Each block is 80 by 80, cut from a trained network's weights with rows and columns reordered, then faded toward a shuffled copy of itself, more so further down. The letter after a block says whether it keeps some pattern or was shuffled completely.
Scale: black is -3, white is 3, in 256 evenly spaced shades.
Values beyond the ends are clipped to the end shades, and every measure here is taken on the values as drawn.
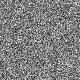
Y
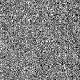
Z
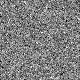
Y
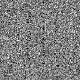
Z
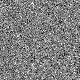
Y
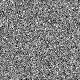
Y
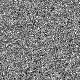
Y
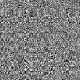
Z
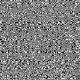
Z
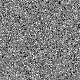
Y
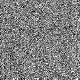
Z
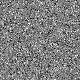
Y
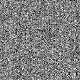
Z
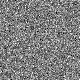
Y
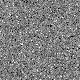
Y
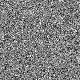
Y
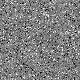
Y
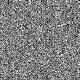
Z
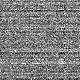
Z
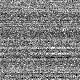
Z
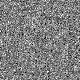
Y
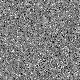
Y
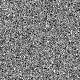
Y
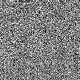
Z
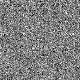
Z
